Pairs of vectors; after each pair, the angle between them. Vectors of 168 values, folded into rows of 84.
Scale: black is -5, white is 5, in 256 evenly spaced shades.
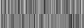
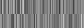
partly aligned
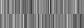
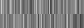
nearly parallel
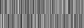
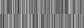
nearly opposite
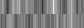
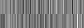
orthogonal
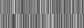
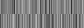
nearly opposite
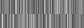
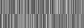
nearly parallel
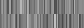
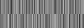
partly aligned
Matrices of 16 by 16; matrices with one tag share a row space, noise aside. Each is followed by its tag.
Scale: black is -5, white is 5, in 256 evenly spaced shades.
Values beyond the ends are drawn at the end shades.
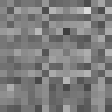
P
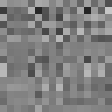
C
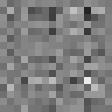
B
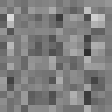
B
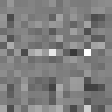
B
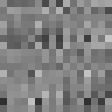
C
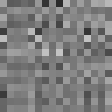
C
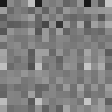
C
